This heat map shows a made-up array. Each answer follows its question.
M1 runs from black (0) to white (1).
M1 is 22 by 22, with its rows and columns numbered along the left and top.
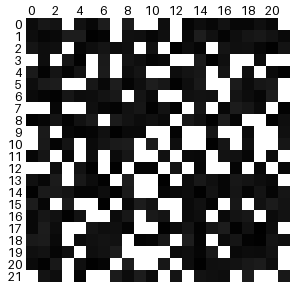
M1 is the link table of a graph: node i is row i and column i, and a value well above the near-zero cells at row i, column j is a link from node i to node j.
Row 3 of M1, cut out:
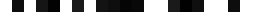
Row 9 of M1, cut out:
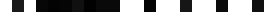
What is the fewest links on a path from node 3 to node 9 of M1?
2
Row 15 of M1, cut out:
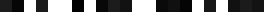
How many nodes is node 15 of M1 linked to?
8
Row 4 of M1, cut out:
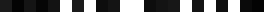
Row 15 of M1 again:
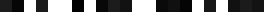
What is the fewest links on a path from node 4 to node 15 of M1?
1
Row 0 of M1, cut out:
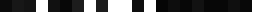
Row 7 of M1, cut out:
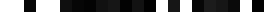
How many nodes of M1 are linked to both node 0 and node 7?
1
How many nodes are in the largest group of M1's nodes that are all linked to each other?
4
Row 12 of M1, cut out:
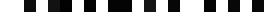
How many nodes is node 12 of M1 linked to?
11
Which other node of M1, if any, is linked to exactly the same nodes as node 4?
none
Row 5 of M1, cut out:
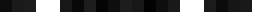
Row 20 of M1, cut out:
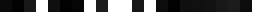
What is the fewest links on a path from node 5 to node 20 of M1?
2
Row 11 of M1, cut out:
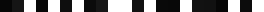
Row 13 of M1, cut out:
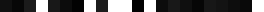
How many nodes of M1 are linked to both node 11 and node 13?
4
